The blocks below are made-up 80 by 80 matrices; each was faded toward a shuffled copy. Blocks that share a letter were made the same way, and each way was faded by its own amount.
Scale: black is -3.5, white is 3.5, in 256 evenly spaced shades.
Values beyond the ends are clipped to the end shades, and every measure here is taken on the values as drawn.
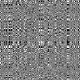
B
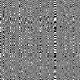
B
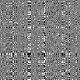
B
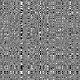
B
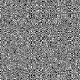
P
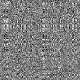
P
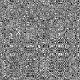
P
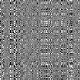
B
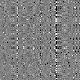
B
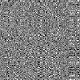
P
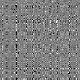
B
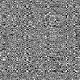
P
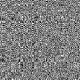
P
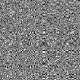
P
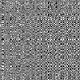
B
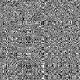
P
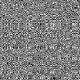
P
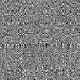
P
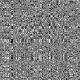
P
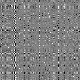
B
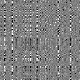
B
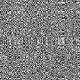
P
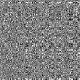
P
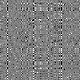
B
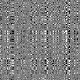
B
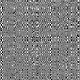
B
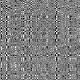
B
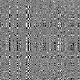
B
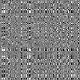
B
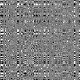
B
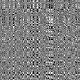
B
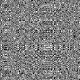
P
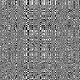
B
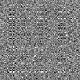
P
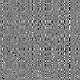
B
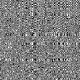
P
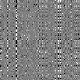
B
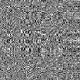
P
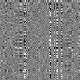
B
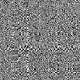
P
